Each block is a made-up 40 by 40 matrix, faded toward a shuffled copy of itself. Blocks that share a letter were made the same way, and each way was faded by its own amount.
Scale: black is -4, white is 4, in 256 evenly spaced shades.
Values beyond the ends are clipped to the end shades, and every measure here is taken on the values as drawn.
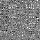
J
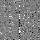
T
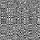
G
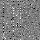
T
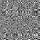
G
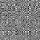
G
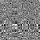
G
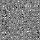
T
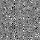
T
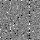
T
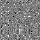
T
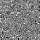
J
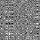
G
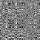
G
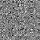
J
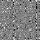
T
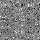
J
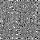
J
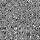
J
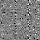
T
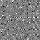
J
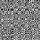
G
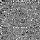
J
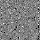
T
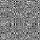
G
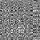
G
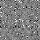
J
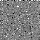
J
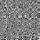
G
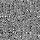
T
